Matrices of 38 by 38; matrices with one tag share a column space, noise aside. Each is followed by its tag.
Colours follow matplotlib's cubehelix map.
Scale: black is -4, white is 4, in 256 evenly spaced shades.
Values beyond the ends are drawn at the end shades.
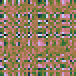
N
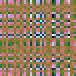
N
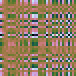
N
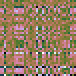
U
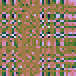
N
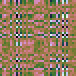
N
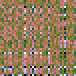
U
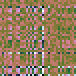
U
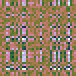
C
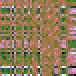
U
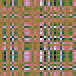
C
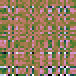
U
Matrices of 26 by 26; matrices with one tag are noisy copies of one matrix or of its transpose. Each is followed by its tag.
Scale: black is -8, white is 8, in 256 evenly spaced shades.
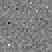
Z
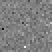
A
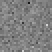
A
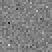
Z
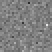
A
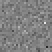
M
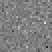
M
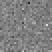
A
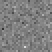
A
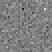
Z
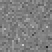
M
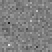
Z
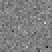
M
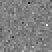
A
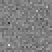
Z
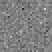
Z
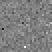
A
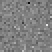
A
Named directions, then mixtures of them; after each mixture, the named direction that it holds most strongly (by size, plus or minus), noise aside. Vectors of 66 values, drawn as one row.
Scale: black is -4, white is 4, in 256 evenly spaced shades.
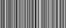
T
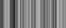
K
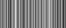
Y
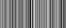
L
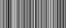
Y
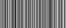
Y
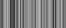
K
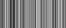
K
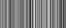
L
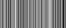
Y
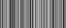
L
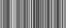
L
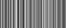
Y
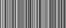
T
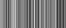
K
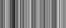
K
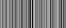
L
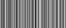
T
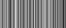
Y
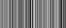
L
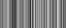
L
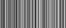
T
